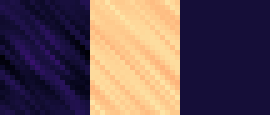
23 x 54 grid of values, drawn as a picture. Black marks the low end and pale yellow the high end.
The table splits into one row of 3 panels. Panel 1,1: very low, slanting down to the right, faint in contrast. Panel 1,2: very high, slanting down to the right, faint in contrast. Panel 1,3: very low, flat.
